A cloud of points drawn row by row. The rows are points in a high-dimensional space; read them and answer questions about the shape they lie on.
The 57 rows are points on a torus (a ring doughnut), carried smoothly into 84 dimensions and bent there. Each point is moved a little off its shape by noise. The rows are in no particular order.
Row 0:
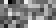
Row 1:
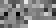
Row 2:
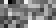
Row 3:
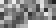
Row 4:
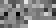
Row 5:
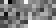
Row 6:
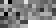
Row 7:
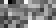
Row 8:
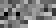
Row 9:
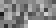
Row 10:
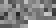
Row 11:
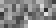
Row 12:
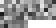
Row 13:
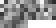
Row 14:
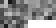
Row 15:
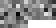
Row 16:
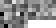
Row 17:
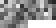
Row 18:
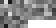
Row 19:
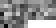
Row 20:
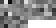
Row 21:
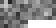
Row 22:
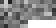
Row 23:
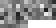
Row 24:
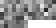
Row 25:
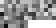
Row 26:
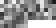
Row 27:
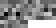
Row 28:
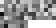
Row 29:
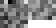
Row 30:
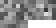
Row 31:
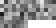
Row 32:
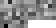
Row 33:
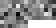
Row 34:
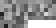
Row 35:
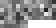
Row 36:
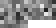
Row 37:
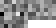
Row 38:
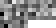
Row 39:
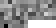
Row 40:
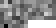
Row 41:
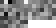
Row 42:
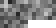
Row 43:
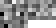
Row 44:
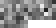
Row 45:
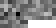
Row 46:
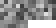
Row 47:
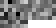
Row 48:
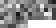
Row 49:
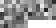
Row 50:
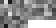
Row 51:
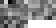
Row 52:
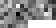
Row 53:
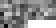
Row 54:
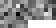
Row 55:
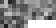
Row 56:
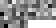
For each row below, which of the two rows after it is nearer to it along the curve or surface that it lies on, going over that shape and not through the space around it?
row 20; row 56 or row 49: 56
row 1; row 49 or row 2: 49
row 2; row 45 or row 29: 29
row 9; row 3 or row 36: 36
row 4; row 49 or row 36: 36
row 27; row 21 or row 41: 21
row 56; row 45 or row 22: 22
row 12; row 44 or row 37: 44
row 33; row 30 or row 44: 44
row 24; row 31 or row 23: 23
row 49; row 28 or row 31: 28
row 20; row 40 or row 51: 40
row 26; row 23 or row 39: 23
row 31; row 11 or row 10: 11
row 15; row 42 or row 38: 42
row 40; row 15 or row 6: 6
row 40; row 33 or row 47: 47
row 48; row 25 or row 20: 25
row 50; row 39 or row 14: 39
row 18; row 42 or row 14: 42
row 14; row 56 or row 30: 56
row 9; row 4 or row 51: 4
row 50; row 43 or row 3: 43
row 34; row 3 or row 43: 43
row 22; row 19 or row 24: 19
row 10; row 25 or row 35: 35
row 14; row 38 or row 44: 38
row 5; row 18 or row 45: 18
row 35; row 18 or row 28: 28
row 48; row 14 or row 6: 6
